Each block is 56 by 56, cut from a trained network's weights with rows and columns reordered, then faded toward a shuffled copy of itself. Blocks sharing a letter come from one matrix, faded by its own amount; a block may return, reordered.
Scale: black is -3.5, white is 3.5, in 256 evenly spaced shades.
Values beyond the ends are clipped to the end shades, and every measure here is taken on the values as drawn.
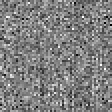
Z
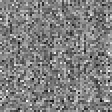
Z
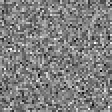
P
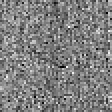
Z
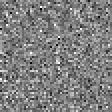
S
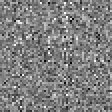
S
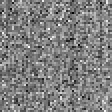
Z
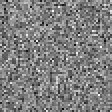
P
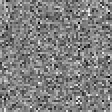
S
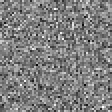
P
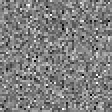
S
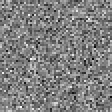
P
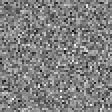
P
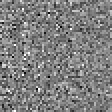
S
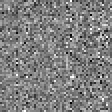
S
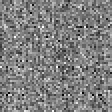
Z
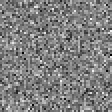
P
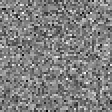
P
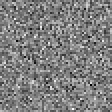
P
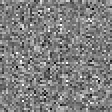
S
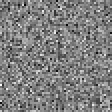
P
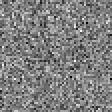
P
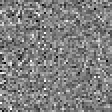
S
